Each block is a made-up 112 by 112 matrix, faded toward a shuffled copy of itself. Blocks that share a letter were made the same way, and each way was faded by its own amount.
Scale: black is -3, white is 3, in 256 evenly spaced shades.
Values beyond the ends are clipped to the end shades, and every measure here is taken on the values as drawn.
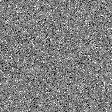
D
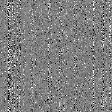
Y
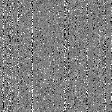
Y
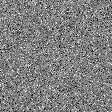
D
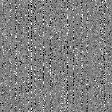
Y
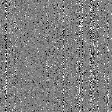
Y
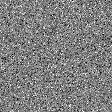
D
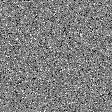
D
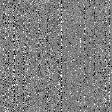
Y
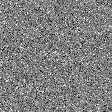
D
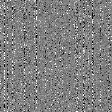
Y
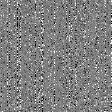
Y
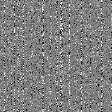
Y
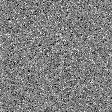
D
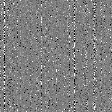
Y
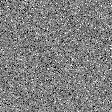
D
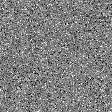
D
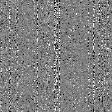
Y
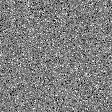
D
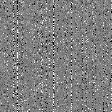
Y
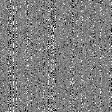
Y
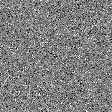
D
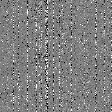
Y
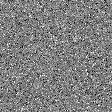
D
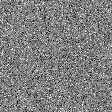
D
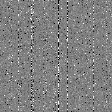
Y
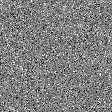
D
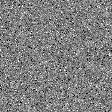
D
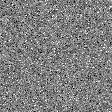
D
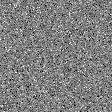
D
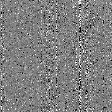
Y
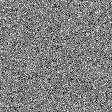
D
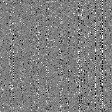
Y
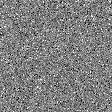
D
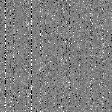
Y
